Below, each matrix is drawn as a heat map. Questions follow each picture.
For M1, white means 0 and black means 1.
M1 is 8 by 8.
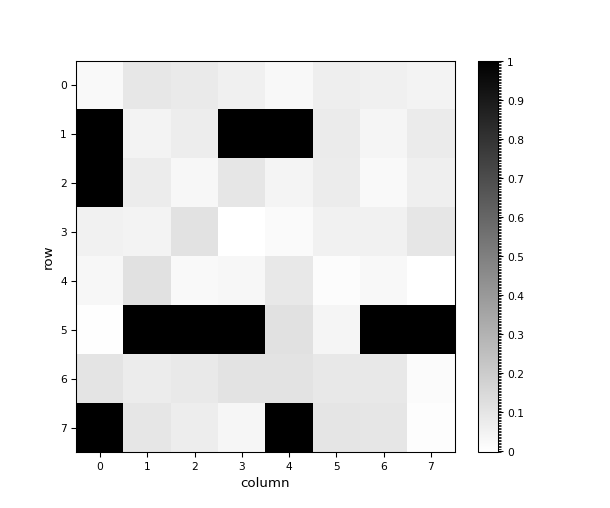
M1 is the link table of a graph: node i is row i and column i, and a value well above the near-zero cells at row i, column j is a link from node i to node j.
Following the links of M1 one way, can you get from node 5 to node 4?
yes
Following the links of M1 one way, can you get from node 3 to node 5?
no
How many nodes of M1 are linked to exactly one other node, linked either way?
1
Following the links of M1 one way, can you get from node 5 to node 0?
yes
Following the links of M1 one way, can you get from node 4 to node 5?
no
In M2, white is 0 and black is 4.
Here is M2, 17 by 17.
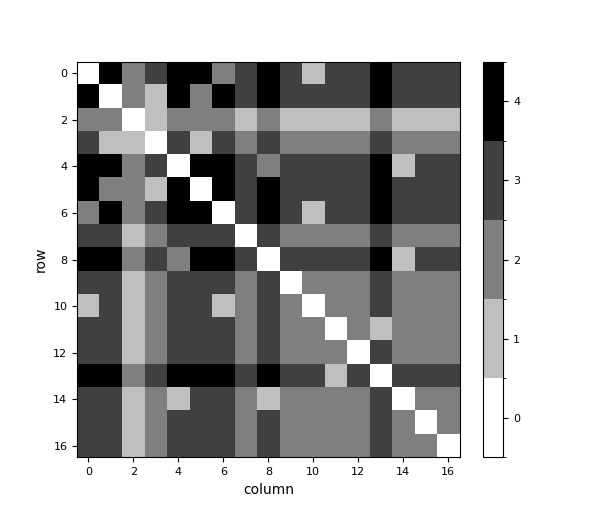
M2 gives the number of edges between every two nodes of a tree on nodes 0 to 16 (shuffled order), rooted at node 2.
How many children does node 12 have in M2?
0
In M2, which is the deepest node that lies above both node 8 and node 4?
14
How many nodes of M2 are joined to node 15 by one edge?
1
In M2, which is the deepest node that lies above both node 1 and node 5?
3
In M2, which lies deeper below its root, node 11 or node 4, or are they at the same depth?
node 4
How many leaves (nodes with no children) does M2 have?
12
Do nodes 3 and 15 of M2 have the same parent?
yes
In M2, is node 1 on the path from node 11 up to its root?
no
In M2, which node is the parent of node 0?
10
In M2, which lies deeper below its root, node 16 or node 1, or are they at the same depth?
node 1
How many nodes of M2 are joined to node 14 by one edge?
3
